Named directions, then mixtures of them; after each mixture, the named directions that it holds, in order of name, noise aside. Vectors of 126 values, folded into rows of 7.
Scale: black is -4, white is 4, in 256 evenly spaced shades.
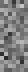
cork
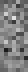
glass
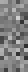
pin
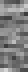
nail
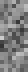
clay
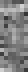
cork, nail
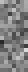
clay, pin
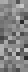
pin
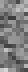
glass, nail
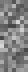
clay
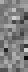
clay, glass, pin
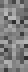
cork, glass, pin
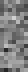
glass, nail, pin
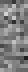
cork, glass, nail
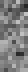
clay, nail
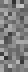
cork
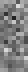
glass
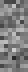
clay, glass, nail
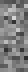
glass, nail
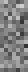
clay, cork, pin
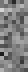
cork, nail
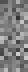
pin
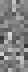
cork, pin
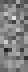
glass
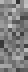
clay, pin
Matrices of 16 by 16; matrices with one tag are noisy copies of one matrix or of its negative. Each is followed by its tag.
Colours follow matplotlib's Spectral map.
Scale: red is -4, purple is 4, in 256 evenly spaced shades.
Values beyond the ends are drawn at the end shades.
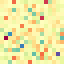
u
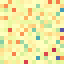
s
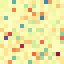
u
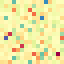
u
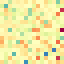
s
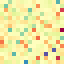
s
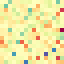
s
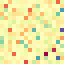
s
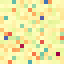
u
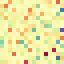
s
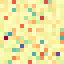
u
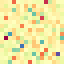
u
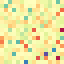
s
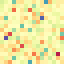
u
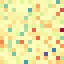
s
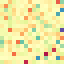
s
